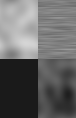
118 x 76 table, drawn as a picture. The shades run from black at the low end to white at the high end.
The table splits into 2 rows of 2 panels. Panel 1,1: high, smooth. Panel 1,2: middling, streaked across, faint in contrast. Panel 2,1: very low, flat. Panel 2,2: low, smooth.
